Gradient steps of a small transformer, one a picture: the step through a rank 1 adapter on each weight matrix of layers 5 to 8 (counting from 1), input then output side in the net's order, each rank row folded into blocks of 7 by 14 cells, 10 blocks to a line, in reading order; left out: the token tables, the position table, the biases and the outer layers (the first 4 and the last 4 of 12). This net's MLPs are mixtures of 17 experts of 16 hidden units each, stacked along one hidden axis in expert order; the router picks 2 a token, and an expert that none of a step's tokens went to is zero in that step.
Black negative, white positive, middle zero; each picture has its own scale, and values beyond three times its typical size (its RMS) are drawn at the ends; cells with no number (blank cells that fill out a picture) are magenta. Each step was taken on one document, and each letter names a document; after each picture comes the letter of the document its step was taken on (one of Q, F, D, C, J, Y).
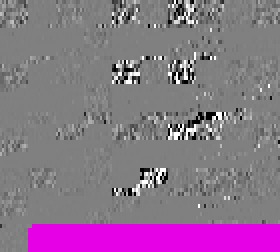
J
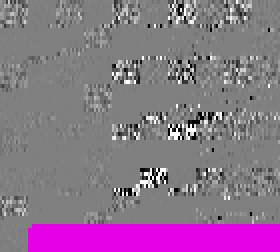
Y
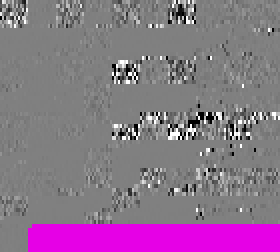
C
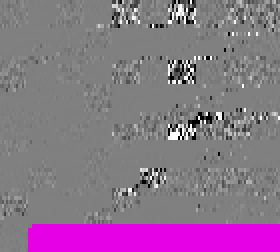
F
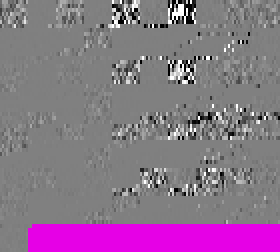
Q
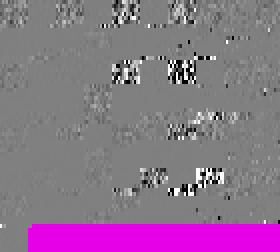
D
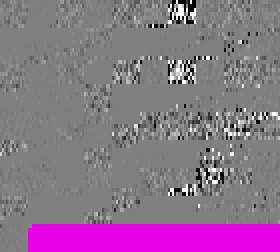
F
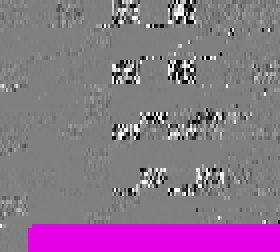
D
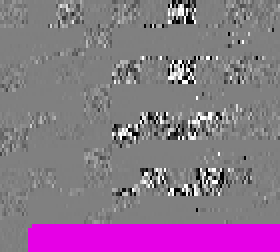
Q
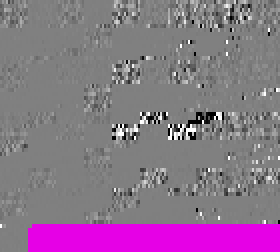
D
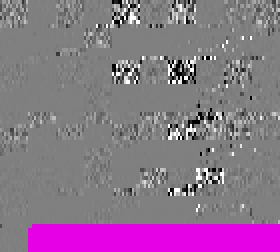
C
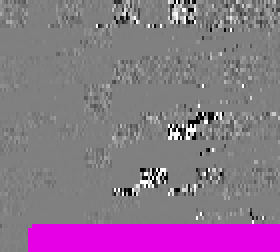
Y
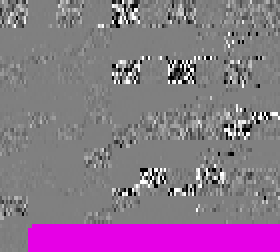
F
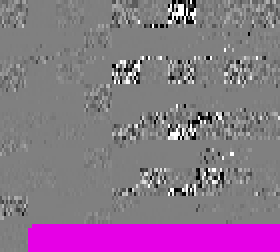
F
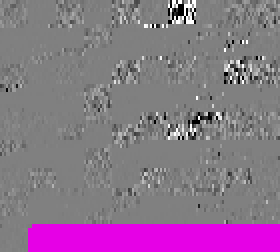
Q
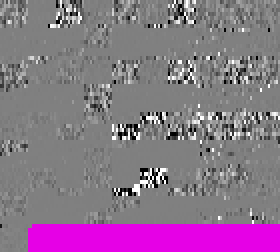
Y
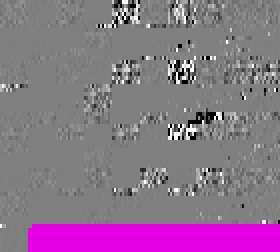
D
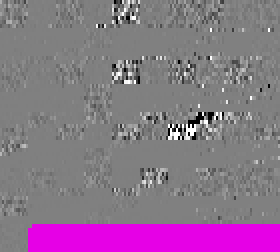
Y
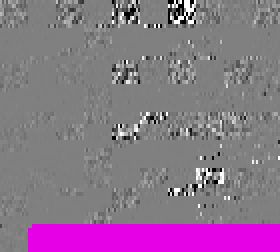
J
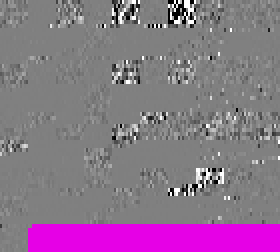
J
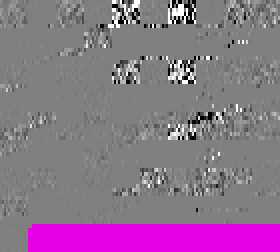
Q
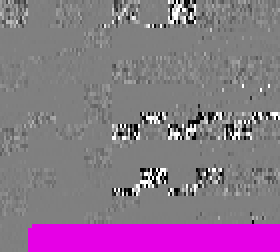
Y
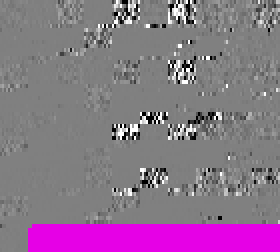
D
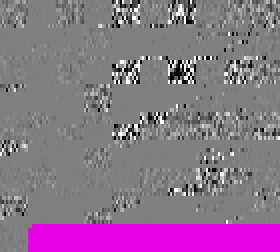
F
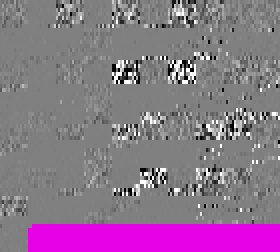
J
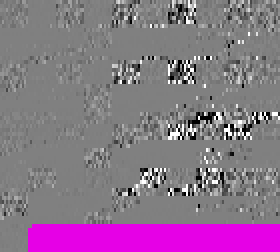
F
